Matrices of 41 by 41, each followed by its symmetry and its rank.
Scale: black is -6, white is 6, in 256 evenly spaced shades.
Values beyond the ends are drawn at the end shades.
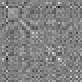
symmetric, rank five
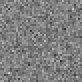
symmetric, full rank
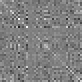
symmetric, rank five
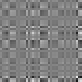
symmetric, rank one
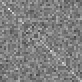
symmetric, full rank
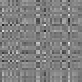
neither, rank two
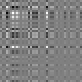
symmetric, rank one
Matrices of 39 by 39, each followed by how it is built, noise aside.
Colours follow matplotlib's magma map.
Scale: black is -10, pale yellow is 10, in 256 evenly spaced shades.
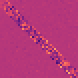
banded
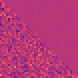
lower triangular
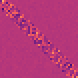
banded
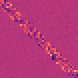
banded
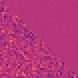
lower triangular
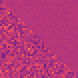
lower triangular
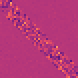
banded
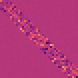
banded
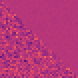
lower triangular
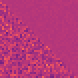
lower triangular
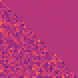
lower triangular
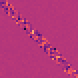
banded
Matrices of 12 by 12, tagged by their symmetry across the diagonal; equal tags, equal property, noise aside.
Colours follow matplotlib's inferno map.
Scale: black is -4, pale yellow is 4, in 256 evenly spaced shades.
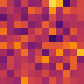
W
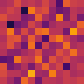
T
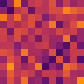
T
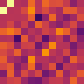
T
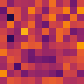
W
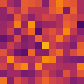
W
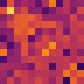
T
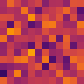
W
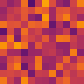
T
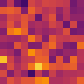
W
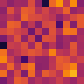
T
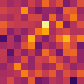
W
